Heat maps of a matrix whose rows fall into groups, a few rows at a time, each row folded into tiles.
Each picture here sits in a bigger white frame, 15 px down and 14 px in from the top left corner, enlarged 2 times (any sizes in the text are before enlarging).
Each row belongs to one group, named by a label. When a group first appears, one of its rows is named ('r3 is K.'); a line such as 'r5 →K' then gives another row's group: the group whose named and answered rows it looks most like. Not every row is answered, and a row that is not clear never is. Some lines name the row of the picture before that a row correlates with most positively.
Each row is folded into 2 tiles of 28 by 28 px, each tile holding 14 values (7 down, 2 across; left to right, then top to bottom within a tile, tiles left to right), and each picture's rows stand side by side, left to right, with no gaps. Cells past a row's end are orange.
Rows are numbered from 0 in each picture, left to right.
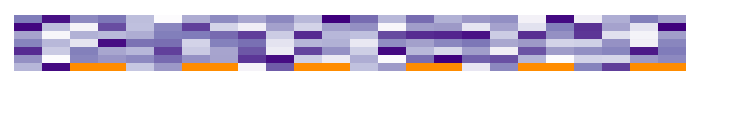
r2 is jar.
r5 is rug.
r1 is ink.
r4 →jar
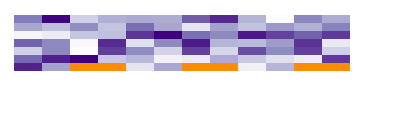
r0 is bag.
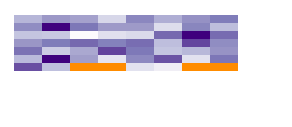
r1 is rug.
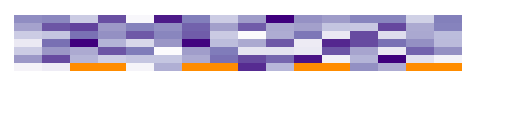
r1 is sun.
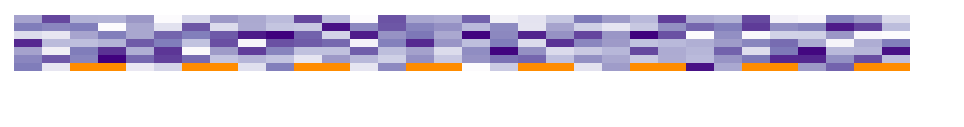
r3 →sun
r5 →jar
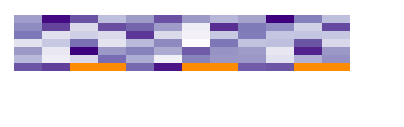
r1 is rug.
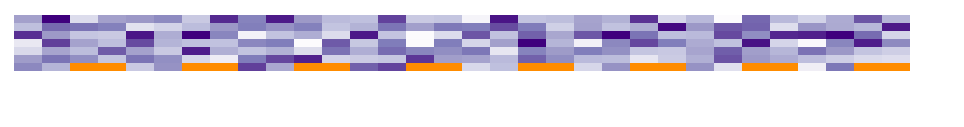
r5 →sun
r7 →sun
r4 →sun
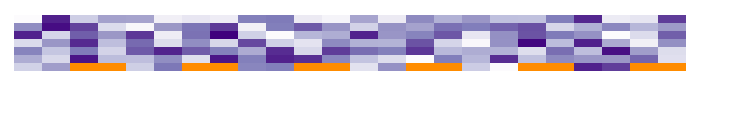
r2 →bag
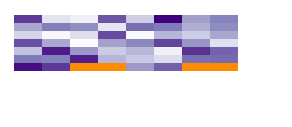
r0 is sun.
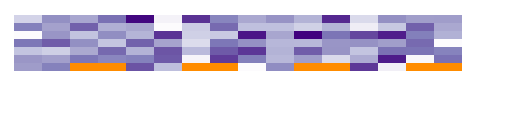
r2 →jar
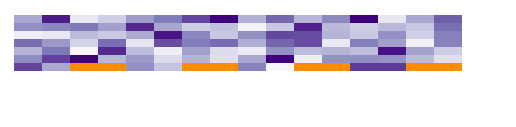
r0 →bag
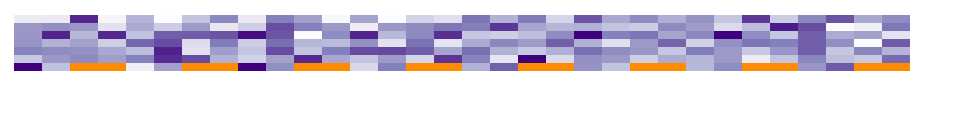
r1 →ink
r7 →rug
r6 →sun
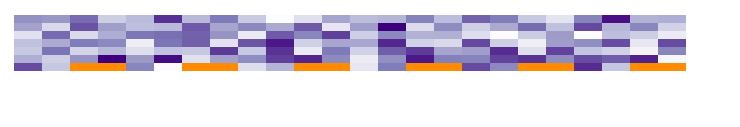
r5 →bag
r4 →bag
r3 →ink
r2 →ink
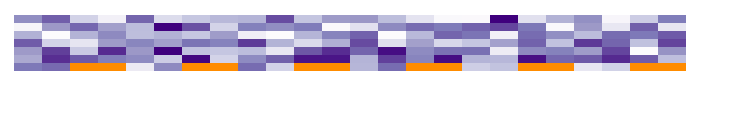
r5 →ink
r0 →bag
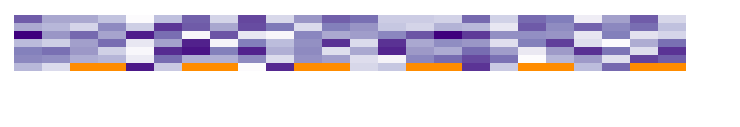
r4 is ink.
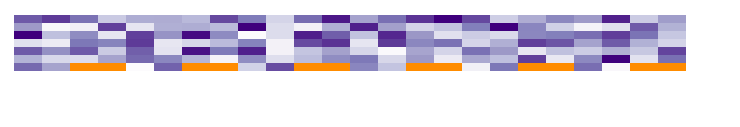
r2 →rug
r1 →jar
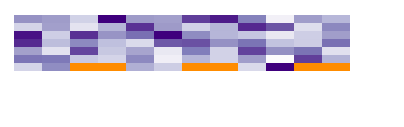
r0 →jar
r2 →rug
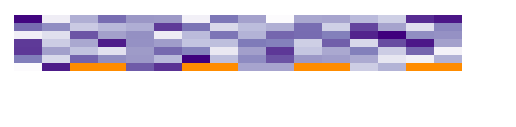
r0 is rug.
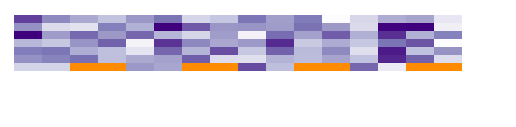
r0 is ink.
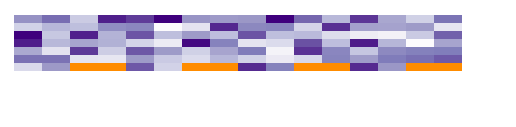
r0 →jar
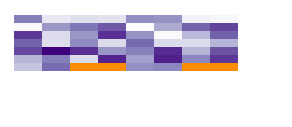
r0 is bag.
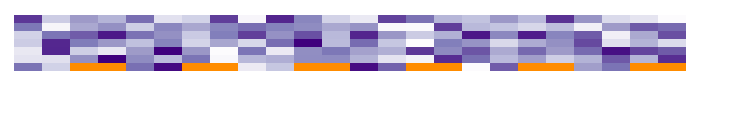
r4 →jar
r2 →sun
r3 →rug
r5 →bag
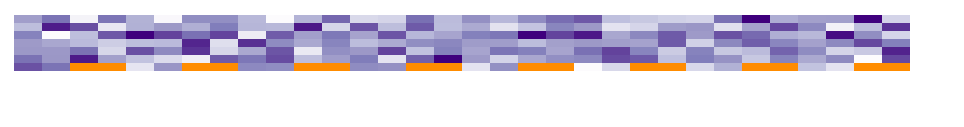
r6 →sun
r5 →ink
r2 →ink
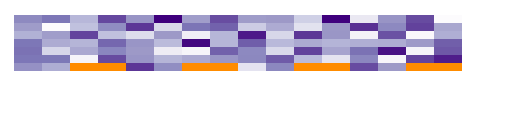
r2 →jar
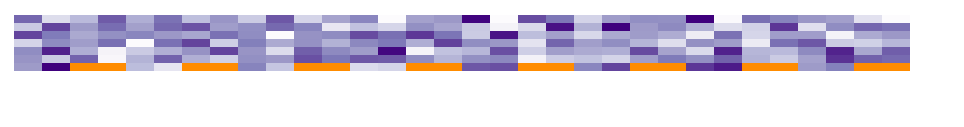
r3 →ink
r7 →bag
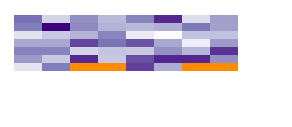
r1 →bag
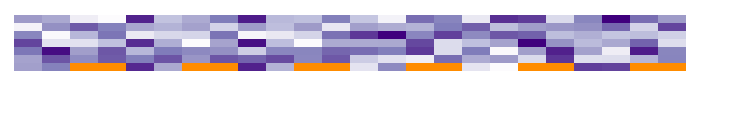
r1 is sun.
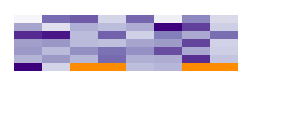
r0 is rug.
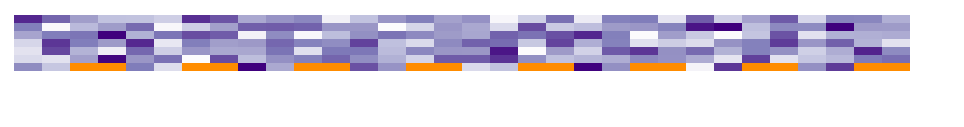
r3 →rug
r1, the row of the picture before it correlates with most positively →0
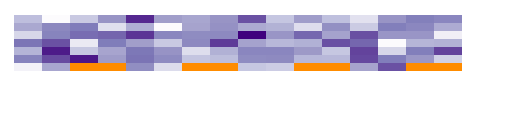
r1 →ink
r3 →jar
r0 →ink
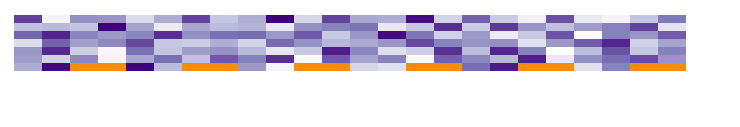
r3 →sun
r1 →rug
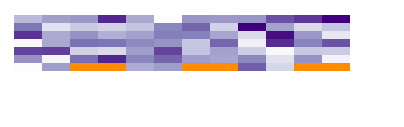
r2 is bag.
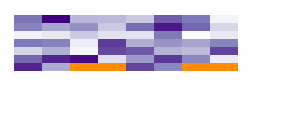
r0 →bag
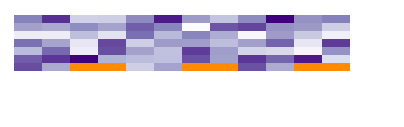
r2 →bag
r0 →bag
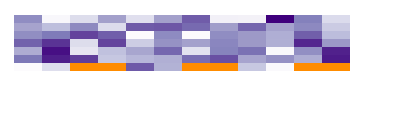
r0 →ink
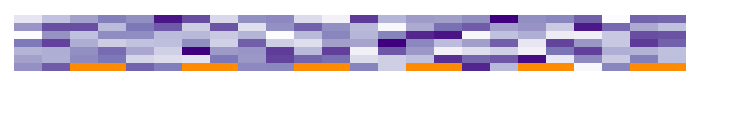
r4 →bag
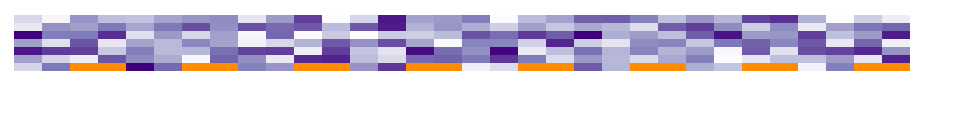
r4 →ink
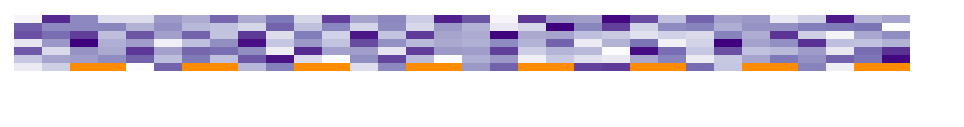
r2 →jar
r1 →jar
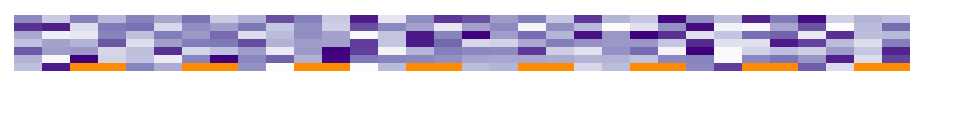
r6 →rug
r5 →jar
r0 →rug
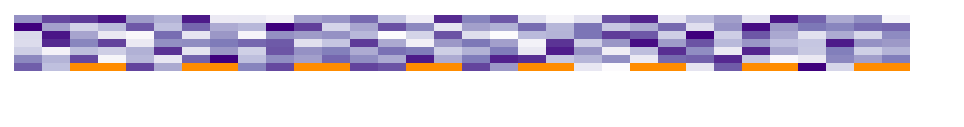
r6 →jar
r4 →bag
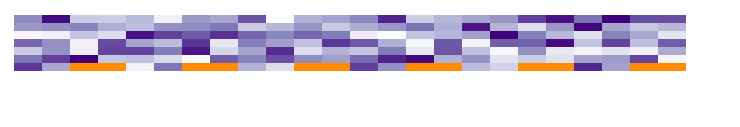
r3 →bag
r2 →ink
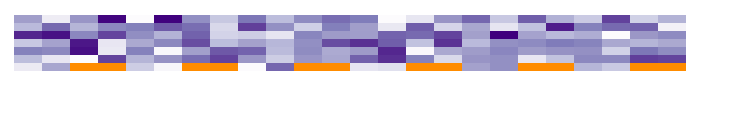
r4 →sun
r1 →sun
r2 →rug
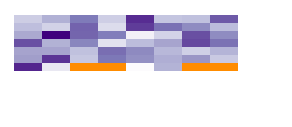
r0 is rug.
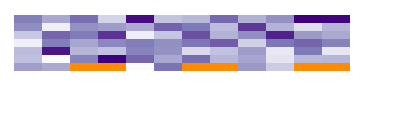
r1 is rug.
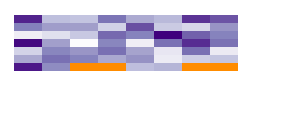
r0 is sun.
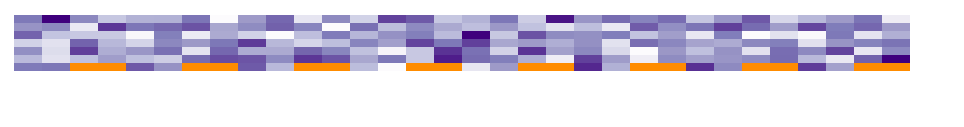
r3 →sun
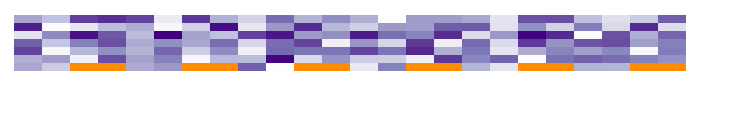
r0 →rug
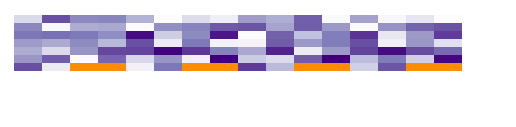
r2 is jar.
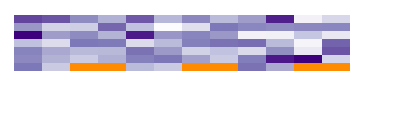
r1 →ink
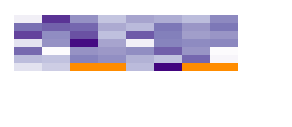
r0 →sun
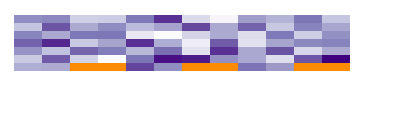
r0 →jar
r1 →bag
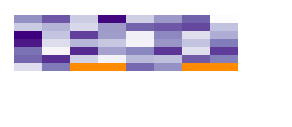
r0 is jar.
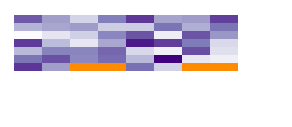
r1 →jar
